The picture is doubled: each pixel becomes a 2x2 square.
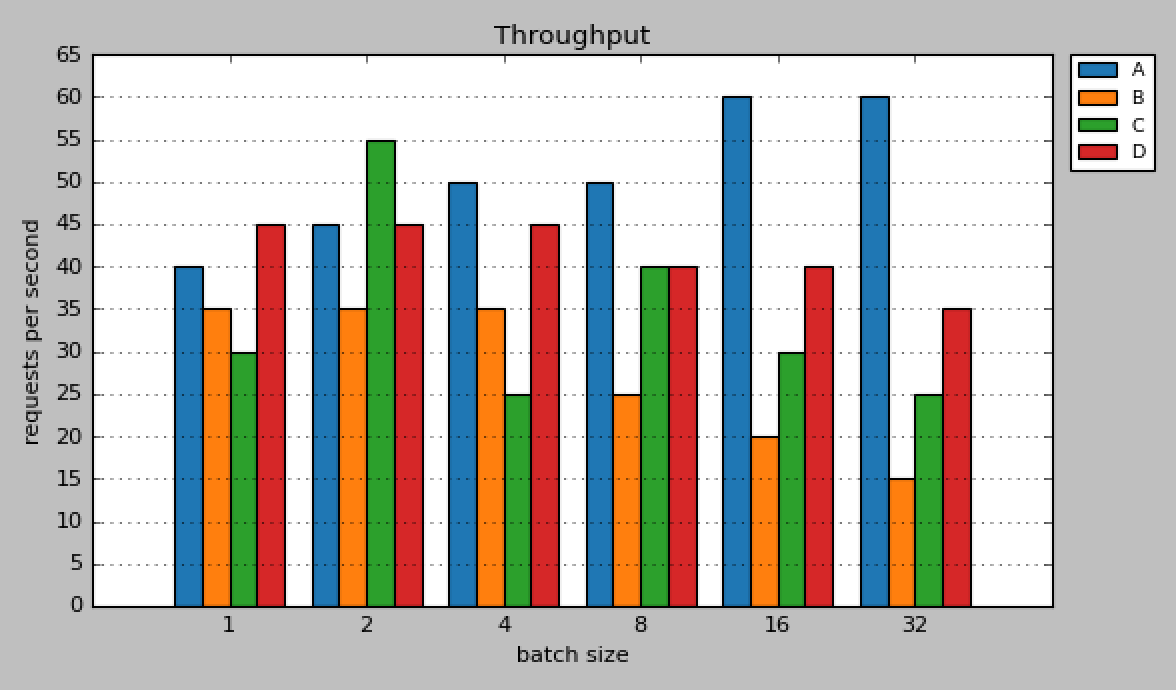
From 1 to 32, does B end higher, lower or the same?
lower
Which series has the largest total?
A
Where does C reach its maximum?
2
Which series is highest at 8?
A
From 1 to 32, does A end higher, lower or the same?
higher
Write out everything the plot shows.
Title: Throughput
x-axis: batch size, ticks 1 2 4 8 16 32
y-axis: requests per second, ticks 0 5 10 15 20 25 30 35 40 45 50 55 60 65
Legend: A, B, C, D
Values:
A: 40 45 50 50 60 60
B: 35 35 35 25 20 15
C: 30 55 25 40 30 25
D: 45 45 45 40 40 35
